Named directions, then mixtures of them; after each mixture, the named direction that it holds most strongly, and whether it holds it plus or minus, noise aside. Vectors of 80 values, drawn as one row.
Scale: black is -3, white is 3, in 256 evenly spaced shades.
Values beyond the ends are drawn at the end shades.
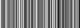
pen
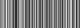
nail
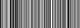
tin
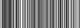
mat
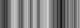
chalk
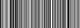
tin, plus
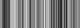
chalk, plus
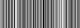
nail, minus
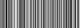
nail, minus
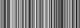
nail, plus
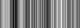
chalk, minus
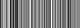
tin, plus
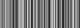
pen, plus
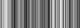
chalk, minus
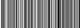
pen, plus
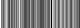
pen, plus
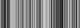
chalk, plus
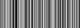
nail, plus
